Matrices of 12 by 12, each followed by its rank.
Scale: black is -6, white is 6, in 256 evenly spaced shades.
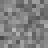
full rank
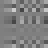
one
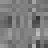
two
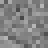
full rank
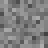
full rank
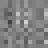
two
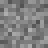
full rank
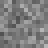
full rank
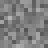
full rank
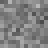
full rank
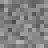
full rank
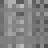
two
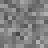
full rank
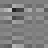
one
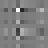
one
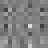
two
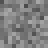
full rank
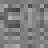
two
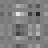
one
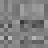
two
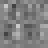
two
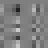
one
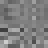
two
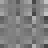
one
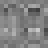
two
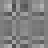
one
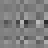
one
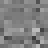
two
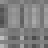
one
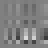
one
